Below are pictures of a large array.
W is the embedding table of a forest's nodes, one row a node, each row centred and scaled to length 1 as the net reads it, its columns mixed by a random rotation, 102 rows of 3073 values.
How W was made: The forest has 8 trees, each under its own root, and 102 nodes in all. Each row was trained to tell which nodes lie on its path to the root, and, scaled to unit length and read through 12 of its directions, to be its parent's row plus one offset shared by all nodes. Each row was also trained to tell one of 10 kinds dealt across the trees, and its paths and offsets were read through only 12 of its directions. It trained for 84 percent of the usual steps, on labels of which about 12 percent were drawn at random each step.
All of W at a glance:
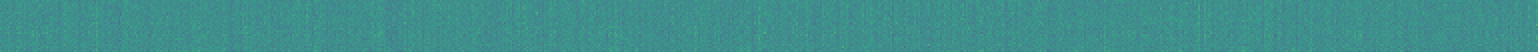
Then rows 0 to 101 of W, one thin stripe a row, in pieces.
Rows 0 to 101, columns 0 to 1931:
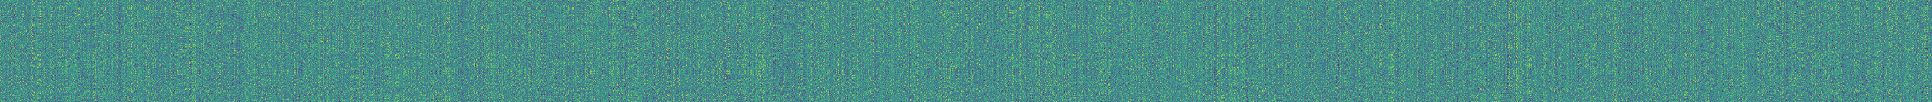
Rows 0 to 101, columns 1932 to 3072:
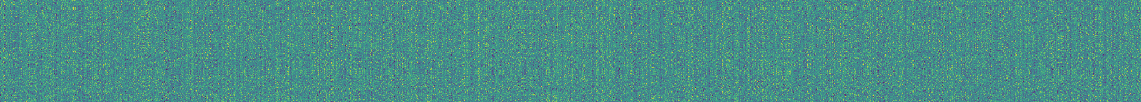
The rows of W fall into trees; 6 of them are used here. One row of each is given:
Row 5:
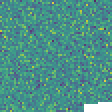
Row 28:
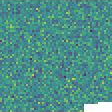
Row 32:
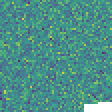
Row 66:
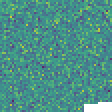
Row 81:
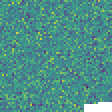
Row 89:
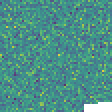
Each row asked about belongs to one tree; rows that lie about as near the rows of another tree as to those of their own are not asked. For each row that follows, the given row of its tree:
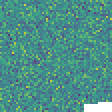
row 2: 66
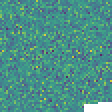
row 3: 66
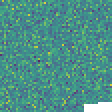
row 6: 66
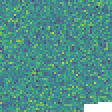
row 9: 89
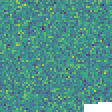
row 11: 66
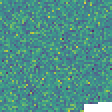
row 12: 28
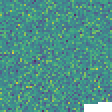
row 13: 66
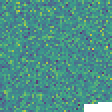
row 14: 89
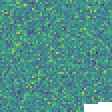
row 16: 66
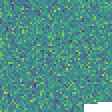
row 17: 32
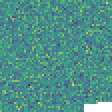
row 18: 32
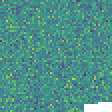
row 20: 28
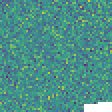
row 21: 89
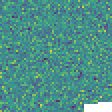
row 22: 32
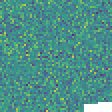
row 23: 66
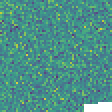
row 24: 66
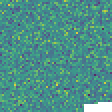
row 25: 81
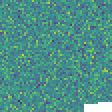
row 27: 5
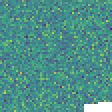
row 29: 89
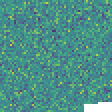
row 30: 66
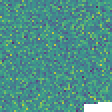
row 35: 89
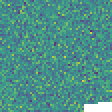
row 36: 28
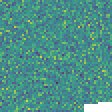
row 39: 89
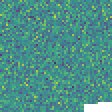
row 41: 81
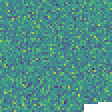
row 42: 32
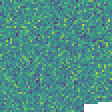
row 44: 89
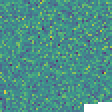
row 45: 32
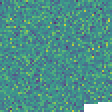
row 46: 89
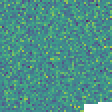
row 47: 28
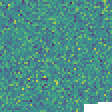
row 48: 81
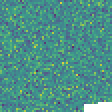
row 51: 89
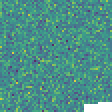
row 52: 66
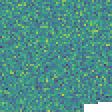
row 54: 5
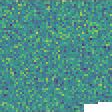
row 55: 5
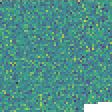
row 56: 89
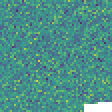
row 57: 81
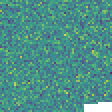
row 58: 81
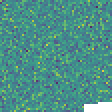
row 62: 89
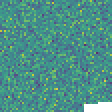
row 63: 5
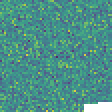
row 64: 66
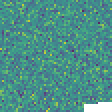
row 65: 66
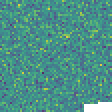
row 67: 5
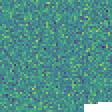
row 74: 5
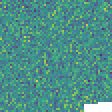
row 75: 28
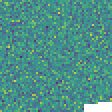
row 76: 32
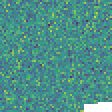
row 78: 28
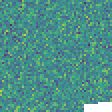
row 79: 5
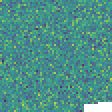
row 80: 89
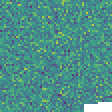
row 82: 32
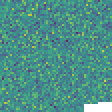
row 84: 5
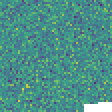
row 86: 81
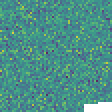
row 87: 66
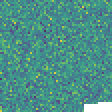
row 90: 32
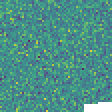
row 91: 66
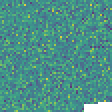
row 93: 5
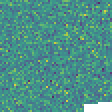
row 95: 81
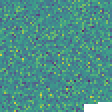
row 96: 89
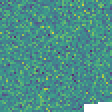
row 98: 89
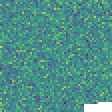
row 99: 32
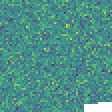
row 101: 81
